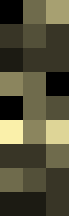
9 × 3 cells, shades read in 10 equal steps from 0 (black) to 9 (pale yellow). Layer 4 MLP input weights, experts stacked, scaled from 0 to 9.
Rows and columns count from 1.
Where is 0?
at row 1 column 1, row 4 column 3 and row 5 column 1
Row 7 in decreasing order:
4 2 2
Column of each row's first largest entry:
3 2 2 1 2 1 3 1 3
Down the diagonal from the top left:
0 3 2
